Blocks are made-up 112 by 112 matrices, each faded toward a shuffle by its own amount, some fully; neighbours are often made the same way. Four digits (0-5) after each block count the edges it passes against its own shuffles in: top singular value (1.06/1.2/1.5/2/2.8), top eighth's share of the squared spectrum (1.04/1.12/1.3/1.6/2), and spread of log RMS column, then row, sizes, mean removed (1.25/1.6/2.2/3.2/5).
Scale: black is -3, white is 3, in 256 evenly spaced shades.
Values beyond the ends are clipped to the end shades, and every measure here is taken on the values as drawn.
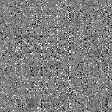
4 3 2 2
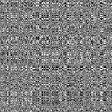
5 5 4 4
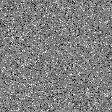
0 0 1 1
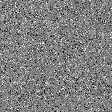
2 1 0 0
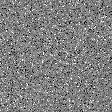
2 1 0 0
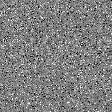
3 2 1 1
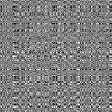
5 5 4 4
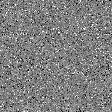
3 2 0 1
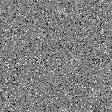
3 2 0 1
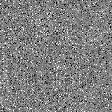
3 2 0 0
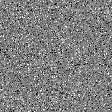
3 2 1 0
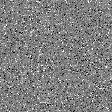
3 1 0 0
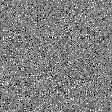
3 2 0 1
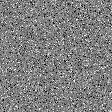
2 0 0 0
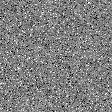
2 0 0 0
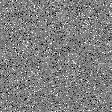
3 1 0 0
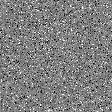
2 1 0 0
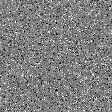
2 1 0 0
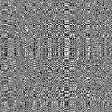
5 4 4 3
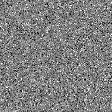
3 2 1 1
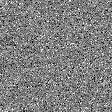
2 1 0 0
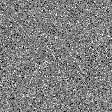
2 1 0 0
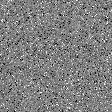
0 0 0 0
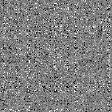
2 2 3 3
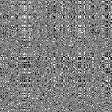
5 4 3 3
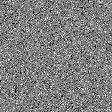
3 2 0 0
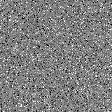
3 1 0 0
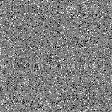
4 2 1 1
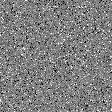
0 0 0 0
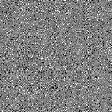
4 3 2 2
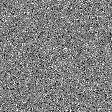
0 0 0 0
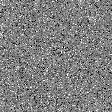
1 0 0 0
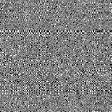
5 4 3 3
